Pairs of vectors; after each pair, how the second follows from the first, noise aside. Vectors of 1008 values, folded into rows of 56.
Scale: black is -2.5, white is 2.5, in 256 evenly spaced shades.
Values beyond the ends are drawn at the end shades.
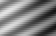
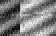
wrapped around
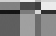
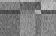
shrunk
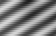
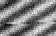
wrapped around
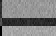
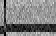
wrapped around
